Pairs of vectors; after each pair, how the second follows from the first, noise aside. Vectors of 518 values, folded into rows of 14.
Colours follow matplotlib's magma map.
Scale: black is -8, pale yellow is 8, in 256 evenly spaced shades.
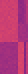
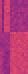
reversed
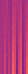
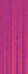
shrunk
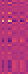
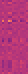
shrunk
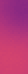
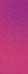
shrunk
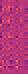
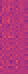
shrunk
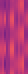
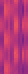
reversed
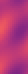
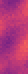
reversed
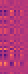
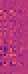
sign-scrambled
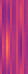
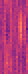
reversed
